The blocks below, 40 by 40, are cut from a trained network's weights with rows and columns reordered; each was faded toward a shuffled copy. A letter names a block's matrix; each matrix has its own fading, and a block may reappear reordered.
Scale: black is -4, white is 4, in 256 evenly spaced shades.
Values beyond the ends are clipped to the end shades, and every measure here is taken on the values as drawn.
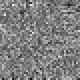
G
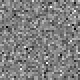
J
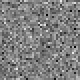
J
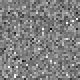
J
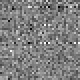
G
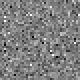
J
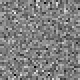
J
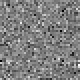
J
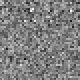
G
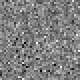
J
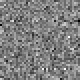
G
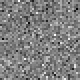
J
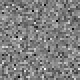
J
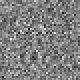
G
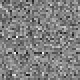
G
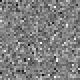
J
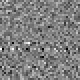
G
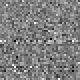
G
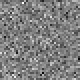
J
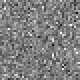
J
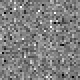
J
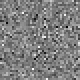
J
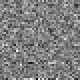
G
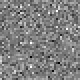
J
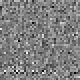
G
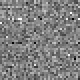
G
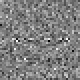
G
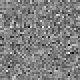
G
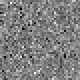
J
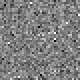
J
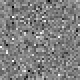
J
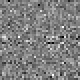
G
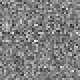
G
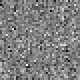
J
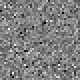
J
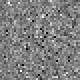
J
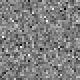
J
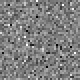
J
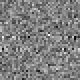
G
